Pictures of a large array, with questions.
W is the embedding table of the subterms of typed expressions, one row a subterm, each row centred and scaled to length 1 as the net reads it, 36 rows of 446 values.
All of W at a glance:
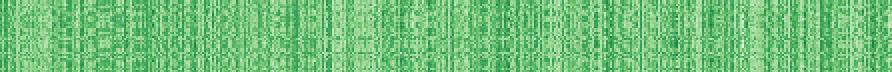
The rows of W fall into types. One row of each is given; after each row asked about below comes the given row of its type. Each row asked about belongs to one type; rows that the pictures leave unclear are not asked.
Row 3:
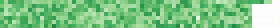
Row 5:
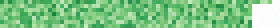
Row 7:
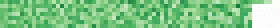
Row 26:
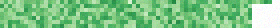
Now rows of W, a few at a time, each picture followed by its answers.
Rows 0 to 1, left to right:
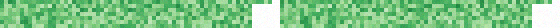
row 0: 5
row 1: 5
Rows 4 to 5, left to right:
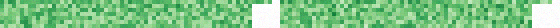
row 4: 5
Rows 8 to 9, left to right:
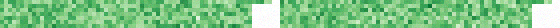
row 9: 3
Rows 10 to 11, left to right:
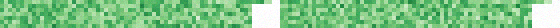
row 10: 3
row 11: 7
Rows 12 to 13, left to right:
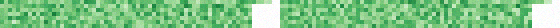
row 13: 7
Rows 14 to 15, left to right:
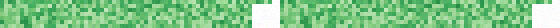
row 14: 5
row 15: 5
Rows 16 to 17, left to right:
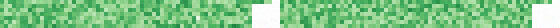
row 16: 3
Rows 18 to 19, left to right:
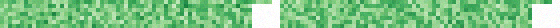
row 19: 26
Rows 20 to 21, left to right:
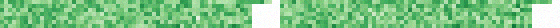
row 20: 3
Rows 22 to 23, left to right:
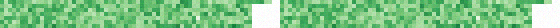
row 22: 3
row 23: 3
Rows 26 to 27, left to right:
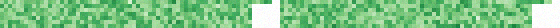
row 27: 3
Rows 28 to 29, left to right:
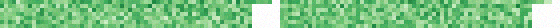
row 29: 7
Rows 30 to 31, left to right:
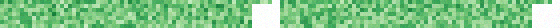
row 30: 5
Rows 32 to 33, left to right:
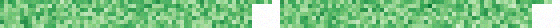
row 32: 5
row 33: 3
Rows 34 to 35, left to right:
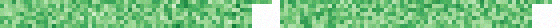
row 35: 5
